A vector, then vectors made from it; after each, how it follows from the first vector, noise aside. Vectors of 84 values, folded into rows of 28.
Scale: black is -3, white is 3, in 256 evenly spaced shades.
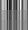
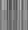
shrunk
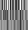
sign-scrambled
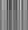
shrunk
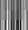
reversed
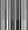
reversed
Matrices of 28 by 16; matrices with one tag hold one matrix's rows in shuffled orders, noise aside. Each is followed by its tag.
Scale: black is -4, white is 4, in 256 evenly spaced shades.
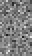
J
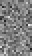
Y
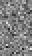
J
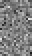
Y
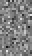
J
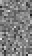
Y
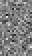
J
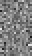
Y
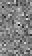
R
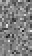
J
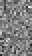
Y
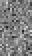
J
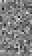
R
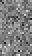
R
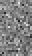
R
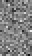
J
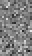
J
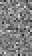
R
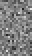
J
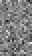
J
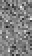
J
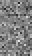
R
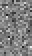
J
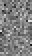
Y
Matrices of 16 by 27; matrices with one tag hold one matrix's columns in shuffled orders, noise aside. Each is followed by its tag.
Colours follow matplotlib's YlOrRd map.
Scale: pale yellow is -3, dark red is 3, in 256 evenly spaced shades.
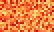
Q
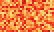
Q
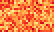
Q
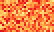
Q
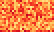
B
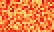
Q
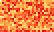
B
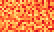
Q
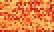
B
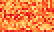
B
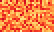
Q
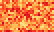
B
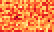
B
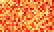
Q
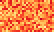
Q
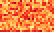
B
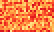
B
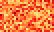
Q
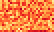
B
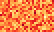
Q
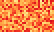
Q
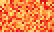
Q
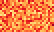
Q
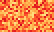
Q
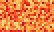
B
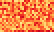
B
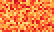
Q
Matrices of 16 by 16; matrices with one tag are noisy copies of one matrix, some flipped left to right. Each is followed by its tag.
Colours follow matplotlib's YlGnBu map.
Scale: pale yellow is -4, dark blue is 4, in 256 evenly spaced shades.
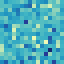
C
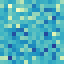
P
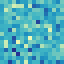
C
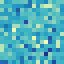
C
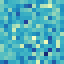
C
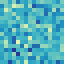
C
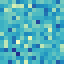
C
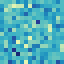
C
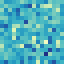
C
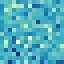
C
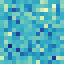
P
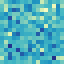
P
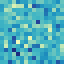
C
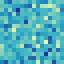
C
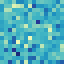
C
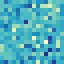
C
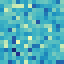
C
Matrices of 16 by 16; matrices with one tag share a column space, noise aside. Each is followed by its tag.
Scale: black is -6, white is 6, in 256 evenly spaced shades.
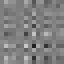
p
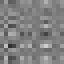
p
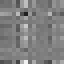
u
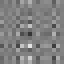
p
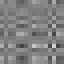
p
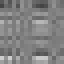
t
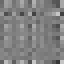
u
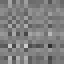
p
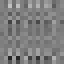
t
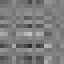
p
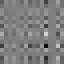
p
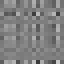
u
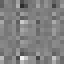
t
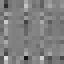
t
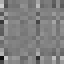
t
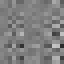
p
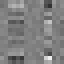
t
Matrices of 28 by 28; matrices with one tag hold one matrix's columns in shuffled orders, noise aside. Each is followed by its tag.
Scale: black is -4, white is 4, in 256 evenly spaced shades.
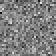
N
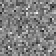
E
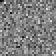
N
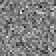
E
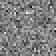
E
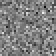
E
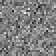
E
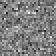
E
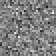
E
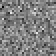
E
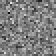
N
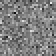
N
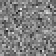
E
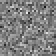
E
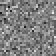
E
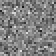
E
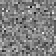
E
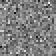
N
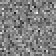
E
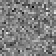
E
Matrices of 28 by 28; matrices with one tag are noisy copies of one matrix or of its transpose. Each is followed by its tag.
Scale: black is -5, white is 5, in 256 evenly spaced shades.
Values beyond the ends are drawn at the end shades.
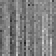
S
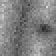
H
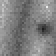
H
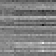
S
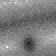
H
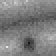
H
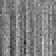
S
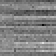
S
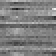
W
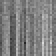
S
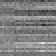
S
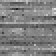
W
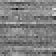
W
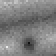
H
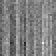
S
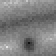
H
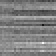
S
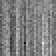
S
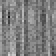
W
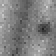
H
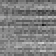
S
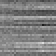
S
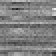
W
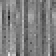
W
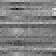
W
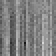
S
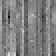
W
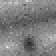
H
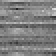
W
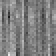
W
